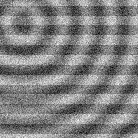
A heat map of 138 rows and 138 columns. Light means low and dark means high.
Stripes: horizontal, repeating 7 times. Histogram: bell-shaped. Mirror symmetry: none. Slope: none. Rings: centred on the top left.
